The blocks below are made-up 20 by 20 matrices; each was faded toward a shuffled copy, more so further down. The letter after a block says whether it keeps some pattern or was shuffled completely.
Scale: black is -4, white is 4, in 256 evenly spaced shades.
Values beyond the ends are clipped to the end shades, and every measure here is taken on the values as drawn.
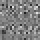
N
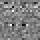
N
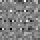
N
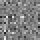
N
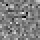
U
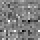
N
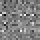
N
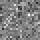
U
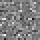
N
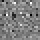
N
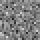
U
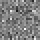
N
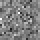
U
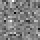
N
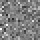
U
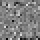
N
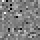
U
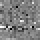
N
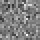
N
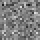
U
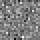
U
